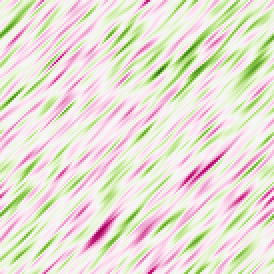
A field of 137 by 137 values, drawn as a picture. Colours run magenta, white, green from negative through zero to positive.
Overall the values sit about 50% of the way up the scale. The top right is the ninth with the highest average. The halves do not mirror each other. The grain runs diagonally up to the right. There is no overall slope.
